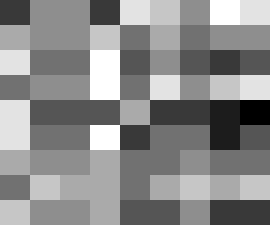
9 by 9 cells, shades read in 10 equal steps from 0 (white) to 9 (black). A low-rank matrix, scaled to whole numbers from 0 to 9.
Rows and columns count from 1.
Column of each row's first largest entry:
1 5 8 1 9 8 5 1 8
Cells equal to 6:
9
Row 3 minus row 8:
-4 3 2 -3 1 1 4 4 4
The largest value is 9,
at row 5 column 9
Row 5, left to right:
1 6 6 6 3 7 7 8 9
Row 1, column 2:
4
